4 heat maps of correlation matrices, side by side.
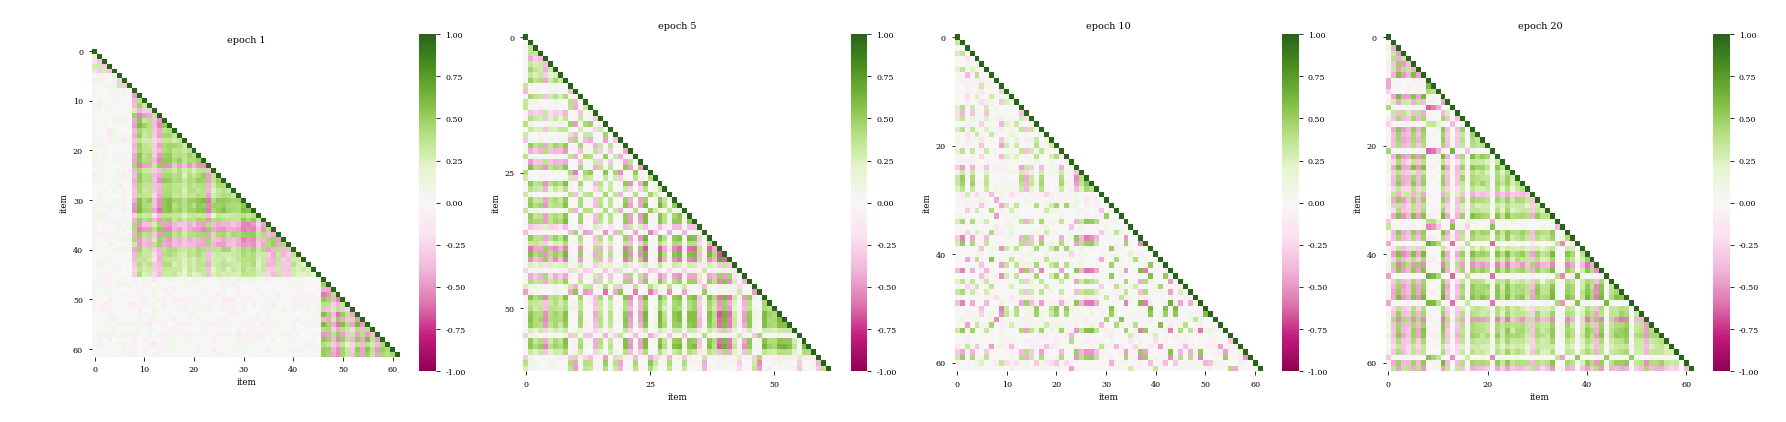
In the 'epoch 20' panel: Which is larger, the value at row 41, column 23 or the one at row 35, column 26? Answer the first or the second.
the first
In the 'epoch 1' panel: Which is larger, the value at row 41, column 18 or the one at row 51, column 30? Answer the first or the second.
the first
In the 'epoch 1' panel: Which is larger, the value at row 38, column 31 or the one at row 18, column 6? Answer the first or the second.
the second
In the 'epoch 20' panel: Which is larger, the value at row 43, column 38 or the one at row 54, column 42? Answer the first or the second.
the first
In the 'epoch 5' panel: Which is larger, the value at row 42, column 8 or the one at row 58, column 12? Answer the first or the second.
the first
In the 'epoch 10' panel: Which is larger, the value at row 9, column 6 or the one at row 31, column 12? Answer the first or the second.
the second
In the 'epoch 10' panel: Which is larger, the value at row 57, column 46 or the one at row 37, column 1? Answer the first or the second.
the first
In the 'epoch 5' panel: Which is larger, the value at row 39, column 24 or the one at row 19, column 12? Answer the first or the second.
the second
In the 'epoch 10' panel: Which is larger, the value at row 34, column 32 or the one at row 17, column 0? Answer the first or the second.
the second
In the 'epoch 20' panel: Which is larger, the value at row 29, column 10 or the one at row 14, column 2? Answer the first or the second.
the first
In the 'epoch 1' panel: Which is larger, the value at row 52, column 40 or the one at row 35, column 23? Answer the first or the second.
the second
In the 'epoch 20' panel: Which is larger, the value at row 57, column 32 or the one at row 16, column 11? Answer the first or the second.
the first
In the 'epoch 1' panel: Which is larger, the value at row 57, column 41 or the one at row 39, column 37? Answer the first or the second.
the first
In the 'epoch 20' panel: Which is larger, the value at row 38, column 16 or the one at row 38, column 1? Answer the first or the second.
the first
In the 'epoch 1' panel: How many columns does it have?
62
